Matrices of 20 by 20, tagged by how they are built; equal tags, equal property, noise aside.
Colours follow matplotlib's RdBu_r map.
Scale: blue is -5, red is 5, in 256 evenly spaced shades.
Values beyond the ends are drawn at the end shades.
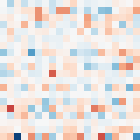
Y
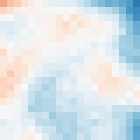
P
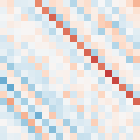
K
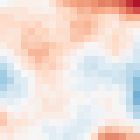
P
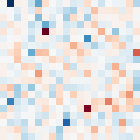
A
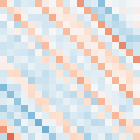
K
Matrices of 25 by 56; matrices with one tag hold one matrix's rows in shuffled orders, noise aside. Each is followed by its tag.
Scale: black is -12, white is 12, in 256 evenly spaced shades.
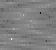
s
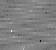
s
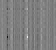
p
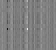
p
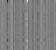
p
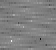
s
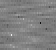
s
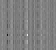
p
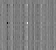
p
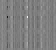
p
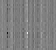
p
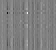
p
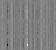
p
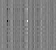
p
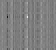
p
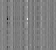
p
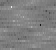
s
